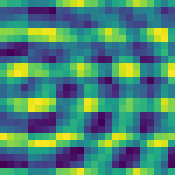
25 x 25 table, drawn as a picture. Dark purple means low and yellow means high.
Stripes: horizontal, repeating 5 times. Rings: centred on the middle left. Slope: none. Average level on the scale: 50%.
